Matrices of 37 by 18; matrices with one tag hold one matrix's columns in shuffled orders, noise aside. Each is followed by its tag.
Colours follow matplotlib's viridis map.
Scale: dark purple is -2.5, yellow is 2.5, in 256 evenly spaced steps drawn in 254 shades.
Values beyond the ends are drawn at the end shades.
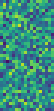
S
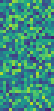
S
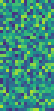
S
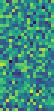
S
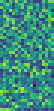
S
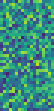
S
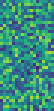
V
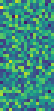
S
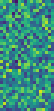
S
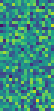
V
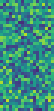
V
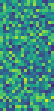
V
